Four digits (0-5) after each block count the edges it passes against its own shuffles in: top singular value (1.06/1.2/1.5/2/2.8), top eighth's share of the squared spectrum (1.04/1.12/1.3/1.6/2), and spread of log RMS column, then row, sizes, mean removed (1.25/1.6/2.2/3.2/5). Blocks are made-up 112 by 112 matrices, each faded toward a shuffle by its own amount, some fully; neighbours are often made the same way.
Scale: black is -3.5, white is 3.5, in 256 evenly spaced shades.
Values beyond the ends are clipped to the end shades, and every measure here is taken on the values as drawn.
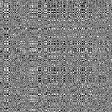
5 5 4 4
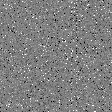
1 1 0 0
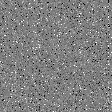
1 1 1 0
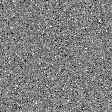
0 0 0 0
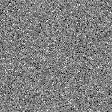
3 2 1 0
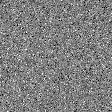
0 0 0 0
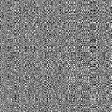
5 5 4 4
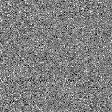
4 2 1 1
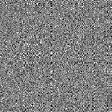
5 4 3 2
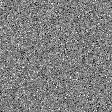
1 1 0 0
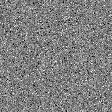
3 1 0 0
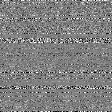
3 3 0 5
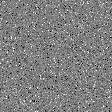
0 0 0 0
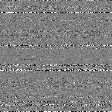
3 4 0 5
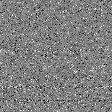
1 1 0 1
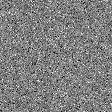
0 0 0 0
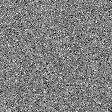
2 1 0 0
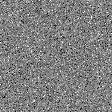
2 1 0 0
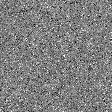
0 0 0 0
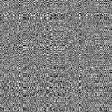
5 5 3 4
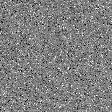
2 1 0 0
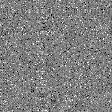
3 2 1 1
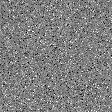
0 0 0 0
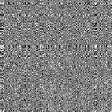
5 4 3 3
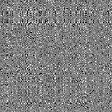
5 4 3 3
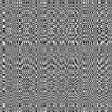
5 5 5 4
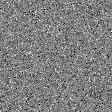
0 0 0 0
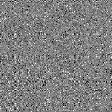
4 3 2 2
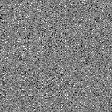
4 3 2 2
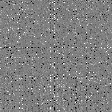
4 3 2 2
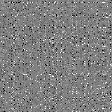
4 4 3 3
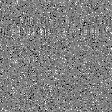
4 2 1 1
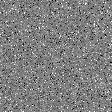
2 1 0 0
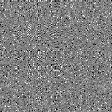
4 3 2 2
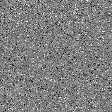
2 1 0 1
